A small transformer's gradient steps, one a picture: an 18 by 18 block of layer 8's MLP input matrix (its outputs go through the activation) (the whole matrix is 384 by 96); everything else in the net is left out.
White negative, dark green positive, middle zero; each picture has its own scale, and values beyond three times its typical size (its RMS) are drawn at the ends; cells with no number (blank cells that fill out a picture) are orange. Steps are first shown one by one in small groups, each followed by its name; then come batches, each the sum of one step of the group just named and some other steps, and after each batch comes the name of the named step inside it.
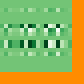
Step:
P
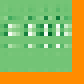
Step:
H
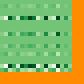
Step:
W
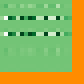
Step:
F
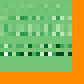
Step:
F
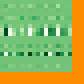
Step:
F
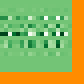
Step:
P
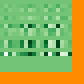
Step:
P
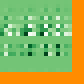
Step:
H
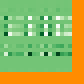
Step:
H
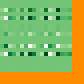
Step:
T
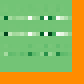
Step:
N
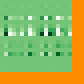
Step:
N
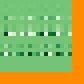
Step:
N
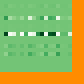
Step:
N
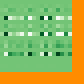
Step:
N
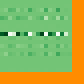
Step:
T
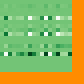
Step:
N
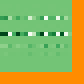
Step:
N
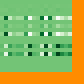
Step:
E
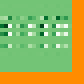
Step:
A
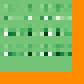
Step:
E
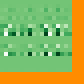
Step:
A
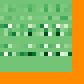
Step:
A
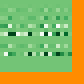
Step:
A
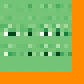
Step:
A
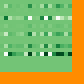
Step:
E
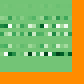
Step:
A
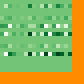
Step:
A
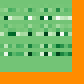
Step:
E
